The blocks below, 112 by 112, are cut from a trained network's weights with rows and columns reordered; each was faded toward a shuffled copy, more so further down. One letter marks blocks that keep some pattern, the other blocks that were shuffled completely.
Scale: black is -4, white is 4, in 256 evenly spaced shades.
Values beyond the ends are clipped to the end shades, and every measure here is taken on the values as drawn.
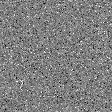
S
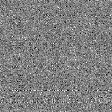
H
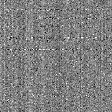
H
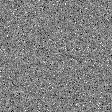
S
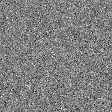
S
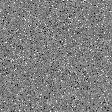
S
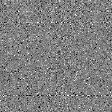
H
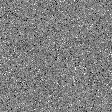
S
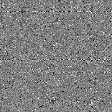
H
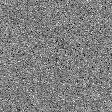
S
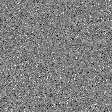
S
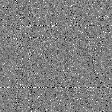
H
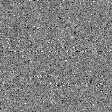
H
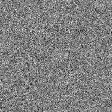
H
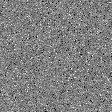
S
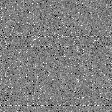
H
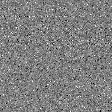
H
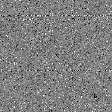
H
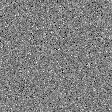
S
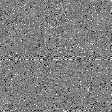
H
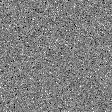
S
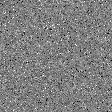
S
